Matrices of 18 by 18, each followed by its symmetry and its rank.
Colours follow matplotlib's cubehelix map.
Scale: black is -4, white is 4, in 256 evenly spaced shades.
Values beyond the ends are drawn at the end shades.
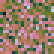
neither, full rank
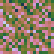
antisymmetric, full rank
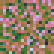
antisymmetric, full rank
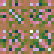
symmetric, rank three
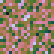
neither, full rank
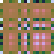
symmetric, rank one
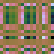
neither, rank one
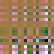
neither, rank one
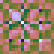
symmetric, rank three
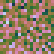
antisymmetric, full rank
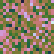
neither, full rank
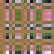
neither, rank one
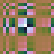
symmetric, rank one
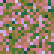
neither, full rank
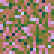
neither, full rank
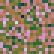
antisymmetric, full rank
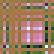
symmetric, rank one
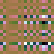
neither, rank one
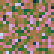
antisymmetric, full rank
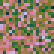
neither, full rank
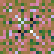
symmetric, rank three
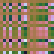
neither, rank one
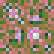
symmetric, rank three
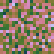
antisymmetric, full rank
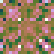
symmetric, rank three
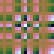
symmetric, rank one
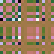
symmetric, rank one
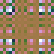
symmetric, rank one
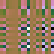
neither, rank one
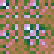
symmetric, rank three
